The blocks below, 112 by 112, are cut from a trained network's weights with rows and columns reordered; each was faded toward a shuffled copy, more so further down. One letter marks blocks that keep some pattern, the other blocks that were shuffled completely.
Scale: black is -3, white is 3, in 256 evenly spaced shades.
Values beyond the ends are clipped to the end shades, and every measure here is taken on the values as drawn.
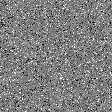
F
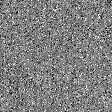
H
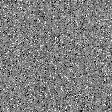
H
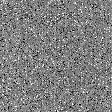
H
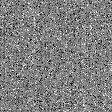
H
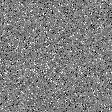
F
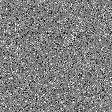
F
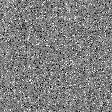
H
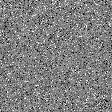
F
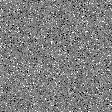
F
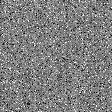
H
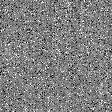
H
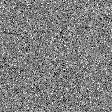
F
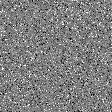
F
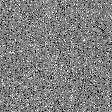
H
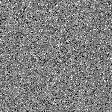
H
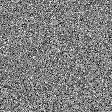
F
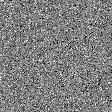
F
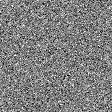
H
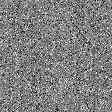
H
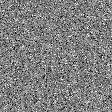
F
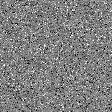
F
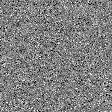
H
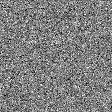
F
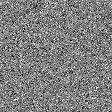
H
